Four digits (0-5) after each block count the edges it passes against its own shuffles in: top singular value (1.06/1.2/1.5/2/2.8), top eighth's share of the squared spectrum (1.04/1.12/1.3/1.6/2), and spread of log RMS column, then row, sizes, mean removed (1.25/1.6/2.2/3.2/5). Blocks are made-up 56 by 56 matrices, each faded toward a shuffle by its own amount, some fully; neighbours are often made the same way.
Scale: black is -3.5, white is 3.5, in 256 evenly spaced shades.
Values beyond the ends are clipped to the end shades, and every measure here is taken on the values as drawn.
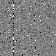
3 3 1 0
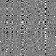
4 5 3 2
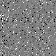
3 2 1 0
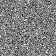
0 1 0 0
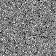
1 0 0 0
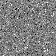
1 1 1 0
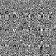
4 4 2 3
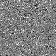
2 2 0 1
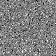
0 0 0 0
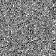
3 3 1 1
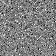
0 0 0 0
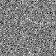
3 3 0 1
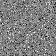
1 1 0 0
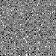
3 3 1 2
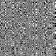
4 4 3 2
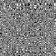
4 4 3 2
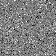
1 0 0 0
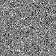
3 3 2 1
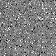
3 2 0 1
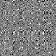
4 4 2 2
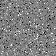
0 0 0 0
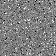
1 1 0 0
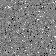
0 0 0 0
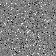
0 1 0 0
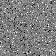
1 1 0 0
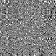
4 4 1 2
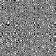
4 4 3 2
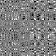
4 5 3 3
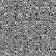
3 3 2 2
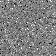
0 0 0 0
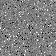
0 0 0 0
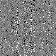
2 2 2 0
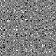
4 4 2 2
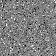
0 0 0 0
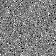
2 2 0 0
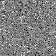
2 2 0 0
